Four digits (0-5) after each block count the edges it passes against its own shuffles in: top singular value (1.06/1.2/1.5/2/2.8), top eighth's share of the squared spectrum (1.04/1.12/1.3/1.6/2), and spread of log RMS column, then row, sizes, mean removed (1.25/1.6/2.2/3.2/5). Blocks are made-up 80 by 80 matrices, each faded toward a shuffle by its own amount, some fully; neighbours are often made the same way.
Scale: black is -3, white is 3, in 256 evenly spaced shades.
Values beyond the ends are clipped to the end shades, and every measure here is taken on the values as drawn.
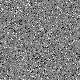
1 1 0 0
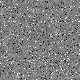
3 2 0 1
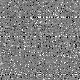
3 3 0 2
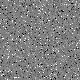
0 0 0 0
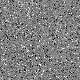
0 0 0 0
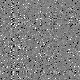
4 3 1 1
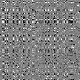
5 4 3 3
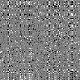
5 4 3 3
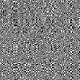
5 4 3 3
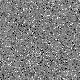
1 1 0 0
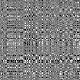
5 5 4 4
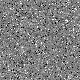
0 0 0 0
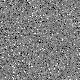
1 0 0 0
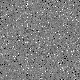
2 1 0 0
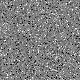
1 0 0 0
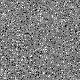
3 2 1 0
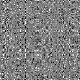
4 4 3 2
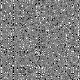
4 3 2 1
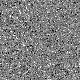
2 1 0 0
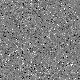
2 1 0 0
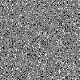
3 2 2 0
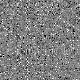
3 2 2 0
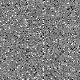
3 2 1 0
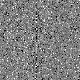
3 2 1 0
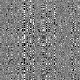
4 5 4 2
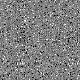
3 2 1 1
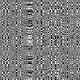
5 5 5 3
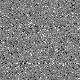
2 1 0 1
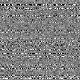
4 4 1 4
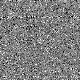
2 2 0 2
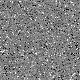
1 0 0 0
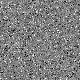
0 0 0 0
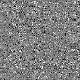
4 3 2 2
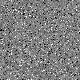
2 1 0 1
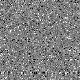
3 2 0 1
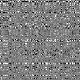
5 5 2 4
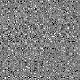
4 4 2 2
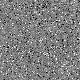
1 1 0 0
